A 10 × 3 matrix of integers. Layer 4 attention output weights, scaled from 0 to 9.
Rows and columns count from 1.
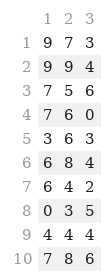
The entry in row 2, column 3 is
4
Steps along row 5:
up down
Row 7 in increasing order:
2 4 6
